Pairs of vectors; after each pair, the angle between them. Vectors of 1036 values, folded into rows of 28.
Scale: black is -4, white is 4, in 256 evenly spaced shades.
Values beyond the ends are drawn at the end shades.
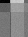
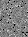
orthogonal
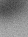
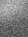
nearly opposite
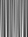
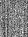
partly aligned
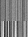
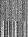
nearly parallel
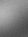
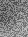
partly opposed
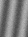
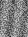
partly opposed
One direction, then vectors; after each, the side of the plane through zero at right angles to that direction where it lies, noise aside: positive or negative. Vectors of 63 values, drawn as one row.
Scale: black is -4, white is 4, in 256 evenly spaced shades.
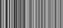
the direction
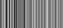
positive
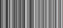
positive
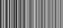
positive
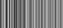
positive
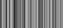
positive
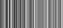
positive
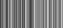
positive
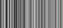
positive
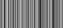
negative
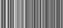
negative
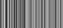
positive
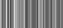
negative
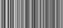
negative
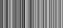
positive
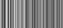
negative
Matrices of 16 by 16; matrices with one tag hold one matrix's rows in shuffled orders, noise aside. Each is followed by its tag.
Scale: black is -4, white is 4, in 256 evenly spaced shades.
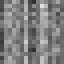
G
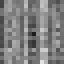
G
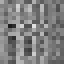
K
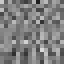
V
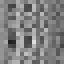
K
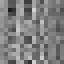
K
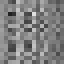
K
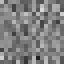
V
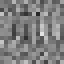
V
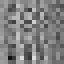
K
